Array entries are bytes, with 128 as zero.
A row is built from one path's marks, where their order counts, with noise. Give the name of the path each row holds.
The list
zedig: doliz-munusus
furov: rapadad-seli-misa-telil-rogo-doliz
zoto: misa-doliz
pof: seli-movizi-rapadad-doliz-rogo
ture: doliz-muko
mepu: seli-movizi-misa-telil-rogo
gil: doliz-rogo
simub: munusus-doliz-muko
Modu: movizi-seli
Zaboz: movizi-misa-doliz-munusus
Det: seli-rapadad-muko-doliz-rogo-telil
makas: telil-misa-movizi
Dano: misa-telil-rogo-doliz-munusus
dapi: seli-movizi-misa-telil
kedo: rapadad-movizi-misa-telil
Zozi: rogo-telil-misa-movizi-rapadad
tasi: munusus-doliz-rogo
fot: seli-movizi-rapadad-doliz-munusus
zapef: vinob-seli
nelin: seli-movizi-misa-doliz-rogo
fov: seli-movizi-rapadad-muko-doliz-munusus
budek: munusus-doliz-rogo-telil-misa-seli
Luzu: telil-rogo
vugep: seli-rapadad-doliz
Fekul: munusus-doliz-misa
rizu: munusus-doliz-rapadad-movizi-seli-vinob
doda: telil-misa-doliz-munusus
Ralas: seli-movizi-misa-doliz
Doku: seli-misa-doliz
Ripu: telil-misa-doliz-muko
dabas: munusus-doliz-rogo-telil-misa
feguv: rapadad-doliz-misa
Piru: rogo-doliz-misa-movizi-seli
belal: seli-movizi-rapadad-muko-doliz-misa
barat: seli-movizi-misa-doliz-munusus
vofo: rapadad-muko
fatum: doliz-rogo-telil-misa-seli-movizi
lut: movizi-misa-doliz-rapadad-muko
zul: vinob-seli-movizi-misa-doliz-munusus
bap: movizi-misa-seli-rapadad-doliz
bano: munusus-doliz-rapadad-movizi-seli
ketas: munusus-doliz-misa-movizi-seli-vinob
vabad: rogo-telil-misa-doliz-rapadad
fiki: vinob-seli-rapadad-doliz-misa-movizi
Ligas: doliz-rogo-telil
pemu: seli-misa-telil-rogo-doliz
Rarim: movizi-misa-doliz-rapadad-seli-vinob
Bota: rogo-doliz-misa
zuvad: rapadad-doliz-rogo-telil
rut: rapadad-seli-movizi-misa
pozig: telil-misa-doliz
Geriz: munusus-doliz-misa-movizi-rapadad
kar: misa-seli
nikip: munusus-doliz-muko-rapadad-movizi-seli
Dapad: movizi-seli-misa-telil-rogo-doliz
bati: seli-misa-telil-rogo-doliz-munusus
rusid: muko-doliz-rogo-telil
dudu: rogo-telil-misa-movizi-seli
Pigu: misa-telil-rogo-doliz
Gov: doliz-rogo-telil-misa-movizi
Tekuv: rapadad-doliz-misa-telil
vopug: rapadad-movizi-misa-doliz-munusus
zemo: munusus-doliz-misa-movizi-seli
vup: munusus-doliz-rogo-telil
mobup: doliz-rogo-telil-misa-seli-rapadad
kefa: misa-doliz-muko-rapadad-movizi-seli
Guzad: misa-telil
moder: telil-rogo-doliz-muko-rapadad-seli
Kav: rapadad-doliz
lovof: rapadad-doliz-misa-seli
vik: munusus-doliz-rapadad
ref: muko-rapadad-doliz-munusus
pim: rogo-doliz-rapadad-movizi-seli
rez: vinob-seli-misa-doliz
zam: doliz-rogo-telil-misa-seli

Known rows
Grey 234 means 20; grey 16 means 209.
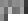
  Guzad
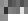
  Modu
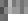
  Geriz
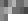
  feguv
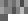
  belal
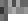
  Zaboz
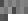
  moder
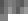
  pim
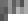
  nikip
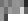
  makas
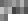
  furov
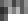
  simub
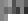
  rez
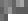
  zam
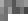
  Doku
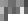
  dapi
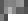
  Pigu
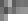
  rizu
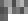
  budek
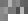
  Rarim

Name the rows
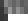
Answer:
rusid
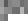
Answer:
bap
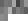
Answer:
Kav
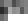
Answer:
zedig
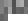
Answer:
bati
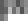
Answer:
vik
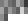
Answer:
mepu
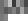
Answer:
zul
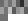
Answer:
vofo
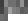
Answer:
Ligas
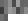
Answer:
Piru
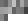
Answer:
Tekuv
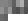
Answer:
pemu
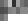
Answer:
ketas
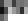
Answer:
tasi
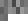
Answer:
nelin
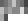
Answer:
kedo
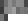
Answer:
Gov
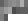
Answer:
mobup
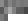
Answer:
zoto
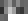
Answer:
Bota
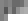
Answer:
fot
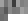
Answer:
barat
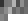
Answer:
zuvad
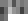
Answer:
Fekul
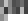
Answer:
zapef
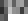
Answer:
dabas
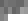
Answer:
pof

